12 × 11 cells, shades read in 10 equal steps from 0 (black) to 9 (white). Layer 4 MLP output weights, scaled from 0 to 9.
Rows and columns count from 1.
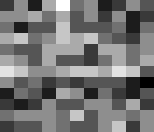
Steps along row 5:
down same up same same down up same down up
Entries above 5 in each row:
2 2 1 5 5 4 8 0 1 1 1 1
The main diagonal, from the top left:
2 5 3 5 6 3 7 3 2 6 5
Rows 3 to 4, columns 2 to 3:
1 3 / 7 4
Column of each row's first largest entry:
5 3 5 2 4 1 1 1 5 10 6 9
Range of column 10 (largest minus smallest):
6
